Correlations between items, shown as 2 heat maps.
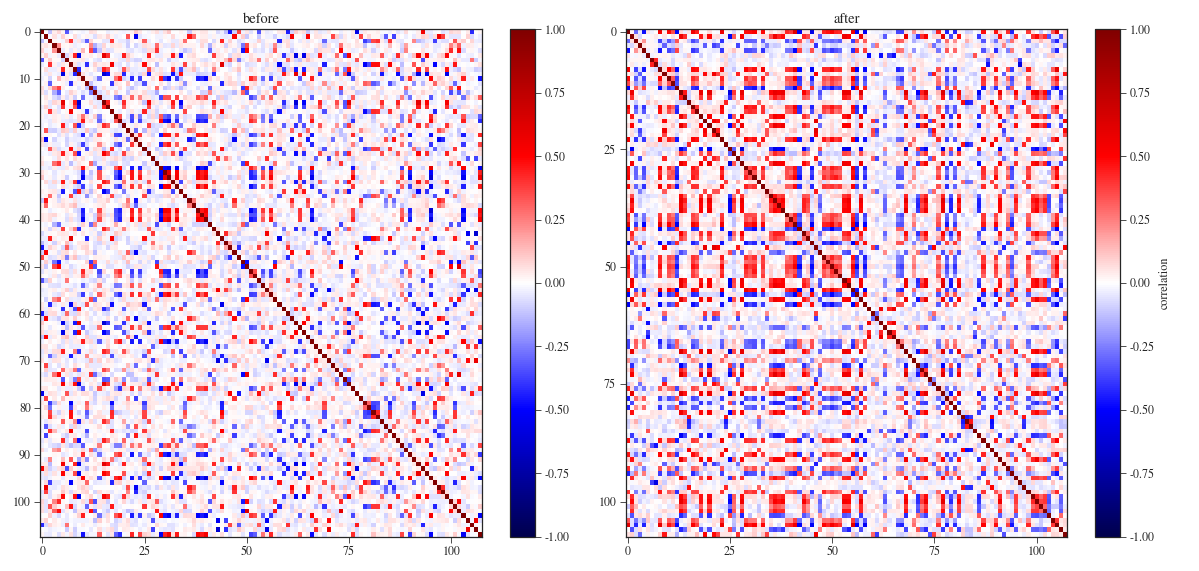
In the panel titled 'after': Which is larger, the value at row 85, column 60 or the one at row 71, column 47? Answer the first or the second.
the second
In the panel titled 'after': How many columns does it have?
108
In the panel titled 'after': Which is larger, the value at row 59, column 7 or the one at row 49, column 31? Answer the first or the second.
the second
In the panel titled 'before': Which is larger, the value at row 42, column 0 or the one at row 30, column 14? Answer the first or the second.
the second
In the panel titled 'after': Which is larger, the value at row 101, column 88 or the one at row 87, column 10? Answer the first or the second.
the second
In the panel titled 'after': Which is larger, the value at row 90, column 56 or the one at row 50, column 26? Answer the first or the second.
the second
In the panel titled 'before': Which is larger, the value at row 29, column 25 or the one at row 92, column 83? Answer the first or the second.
the second
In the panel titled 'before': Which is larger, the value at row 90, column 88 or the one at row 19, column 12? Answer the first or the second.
the second
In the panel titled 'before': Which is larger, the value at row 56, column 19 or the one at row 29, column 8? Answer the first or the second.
the second
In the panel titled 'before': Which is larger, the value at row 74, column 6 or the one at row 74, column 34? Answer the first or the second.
the second
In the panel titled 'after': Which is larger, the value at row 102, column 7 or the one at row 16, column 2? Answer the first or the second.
the first
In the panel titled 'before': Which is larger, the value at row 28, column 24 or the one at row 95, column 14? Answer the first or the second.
the first
